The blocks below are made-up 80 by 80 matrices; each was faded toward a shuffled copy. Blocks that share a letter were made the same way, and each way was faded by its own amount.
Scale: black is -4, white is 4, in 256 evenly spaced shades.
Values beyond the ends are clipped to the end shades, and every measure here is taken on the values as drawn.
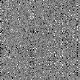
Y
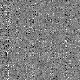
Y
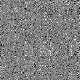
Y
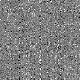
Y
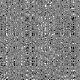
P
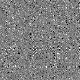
Y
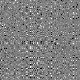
P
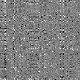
P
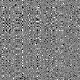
P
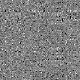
Y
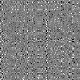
P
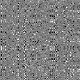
P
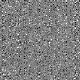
Y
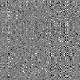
P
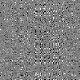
P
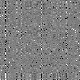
P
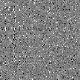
Y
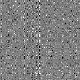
P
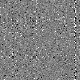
Y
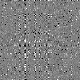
P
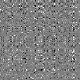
P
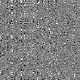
Y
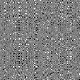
P
